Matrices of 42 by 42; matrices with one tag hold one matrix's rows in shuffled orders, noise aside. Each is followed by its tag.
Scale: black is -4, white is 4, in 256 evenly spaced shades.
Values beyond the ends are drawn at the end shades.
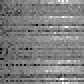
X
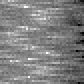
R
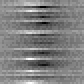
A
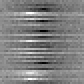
A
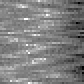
R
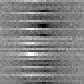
A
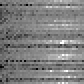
X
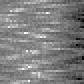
R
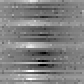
A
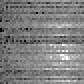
X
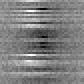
A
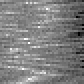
R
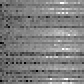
X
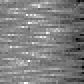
R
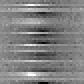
A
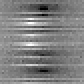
A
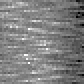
R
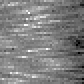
R
